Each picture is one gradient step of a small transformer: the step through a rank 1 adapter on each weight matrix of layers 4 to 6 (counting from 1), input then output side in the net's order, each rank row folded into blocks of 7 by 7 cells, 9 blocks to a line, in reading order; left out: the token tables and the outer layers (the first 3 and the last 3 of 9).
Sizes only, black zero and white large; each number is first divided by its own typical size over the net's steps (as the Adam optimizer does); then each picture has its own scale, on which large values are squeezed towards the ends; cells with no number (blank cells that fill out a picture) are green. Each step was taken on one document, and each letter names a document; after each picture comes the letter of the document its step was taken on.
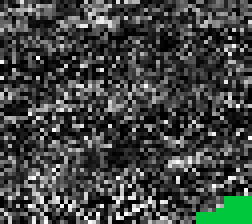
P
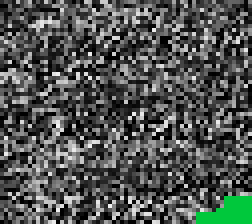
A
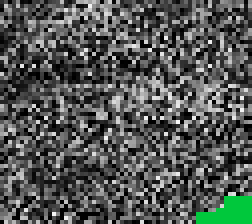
A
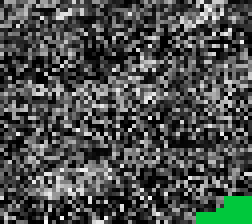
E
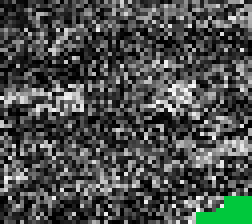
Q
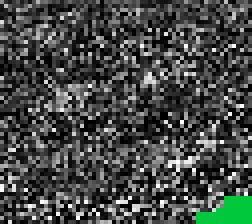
P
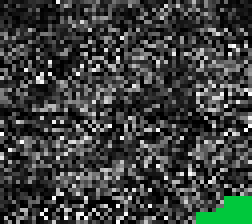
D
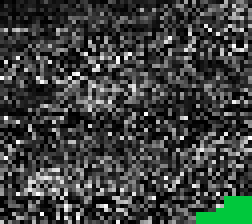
D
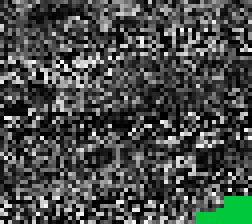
P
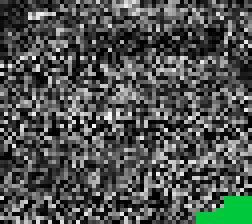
E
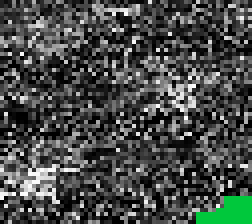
Q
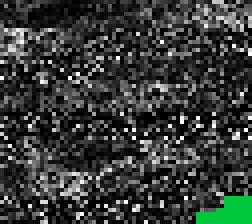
P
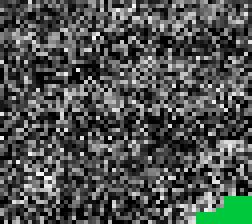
E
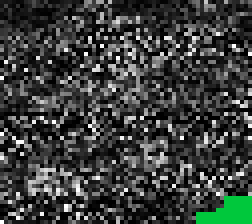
D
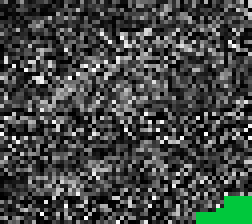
D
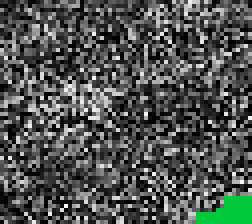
A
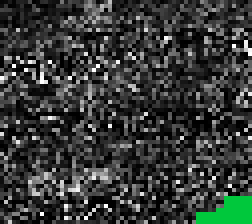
D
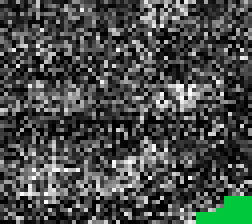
Q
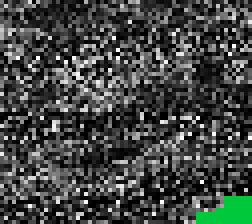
P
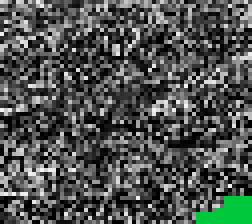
E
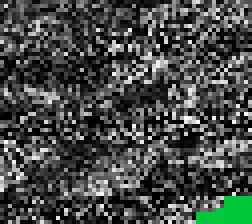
Q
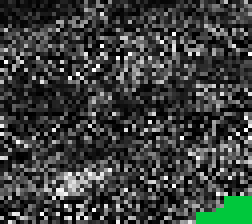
D
